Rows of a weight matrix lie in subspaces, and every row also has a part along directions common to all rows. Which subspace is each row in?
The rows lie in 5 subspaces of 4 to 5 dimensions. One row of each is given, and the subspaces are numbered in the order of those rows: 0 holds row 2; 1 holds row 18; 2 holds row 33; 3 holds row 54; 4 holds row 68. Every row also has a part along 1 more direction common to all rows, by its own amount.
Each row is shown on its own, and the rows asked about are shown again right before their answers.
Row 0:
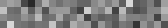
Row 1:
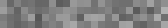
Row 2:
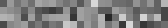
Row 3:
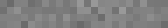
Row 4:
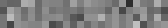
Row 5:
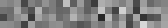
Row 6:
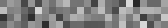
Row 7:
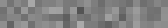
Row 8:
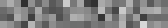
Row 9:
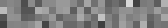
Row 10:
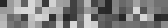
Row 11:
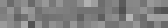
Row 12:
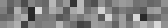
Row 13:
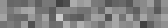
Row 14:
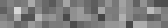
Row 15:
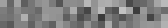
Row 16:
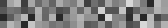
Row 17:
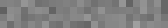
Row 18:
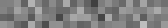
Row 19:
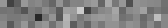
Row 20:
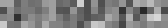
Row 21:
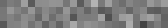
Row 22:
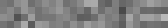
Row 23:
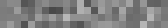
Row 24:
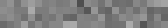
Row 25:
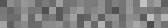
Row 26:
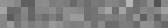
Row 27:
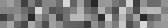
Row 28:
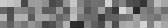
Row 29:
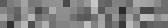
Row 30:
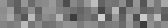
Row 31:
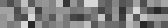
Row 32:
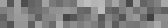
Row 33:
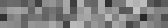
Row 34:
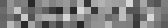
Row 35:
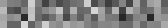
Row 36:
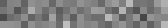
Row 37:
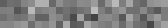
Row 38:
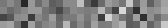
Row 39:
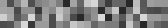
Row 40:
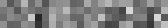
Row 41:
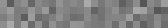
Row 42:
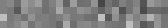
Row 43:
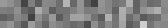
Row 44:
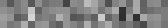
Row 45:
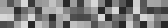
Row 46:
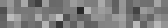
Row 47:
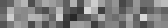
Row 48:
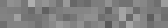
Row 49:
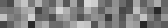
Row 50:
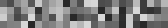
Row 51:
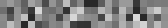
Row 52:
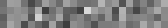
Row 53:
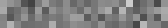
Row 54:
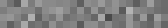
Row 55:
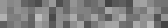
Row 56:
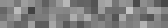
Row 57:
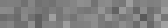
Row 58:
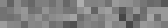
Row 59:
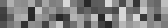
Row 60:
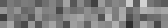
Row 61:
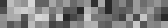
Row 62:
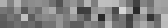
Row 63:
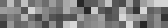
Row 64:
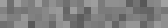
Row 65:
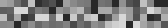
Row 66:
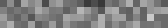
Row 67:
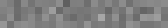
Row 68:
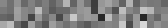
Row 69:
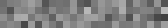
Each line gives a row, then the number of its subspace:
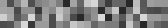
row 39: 3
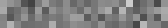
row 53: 1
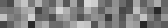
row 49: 4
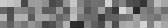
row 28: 2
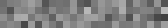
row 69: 4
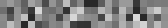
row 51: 2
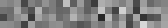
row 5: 2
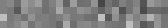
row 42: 2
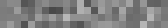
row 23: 0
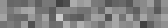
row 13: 3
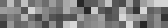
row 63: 0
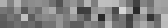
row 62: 2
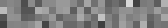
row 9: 4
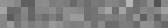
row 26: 1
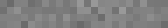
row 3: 0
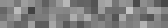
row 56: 3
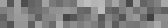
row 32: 2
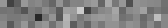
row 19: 1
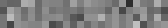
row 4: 1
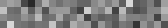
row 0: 1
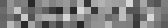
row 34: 0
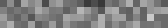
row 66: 2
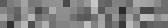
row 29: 4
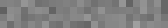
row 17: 1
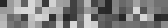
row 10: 1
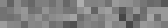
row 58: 0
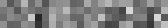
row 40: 3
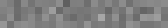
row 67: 4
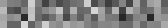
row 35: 0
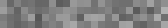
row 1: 3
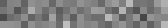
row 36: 3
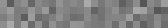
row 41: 4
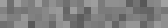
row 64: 2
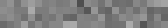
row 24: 0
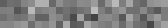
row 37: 3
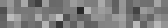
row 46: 1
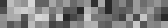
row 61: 1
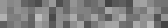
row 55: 3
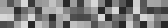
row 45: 3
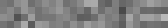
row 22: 4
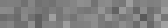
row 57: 3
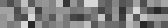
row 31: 4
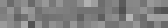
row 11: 4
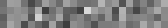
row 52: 1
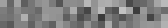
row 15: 2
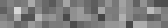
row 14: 3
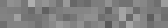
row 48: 0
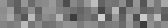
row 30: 4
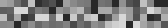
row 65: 3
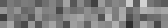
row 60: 2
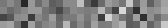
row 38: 3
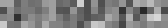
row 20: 4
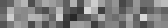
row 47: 1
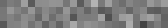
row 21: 0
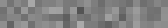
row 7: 0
